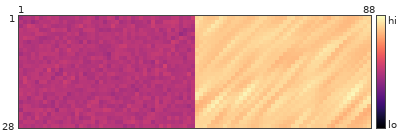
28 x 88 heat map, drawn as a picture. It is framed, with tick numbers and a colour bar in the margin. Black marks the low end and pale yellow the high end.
The table splits into one row of 2 panels. Panel 1,1: middling, fine-grained, faint in contrast. Panel 1,2: very high, slanting up to the right, faint in contrast.
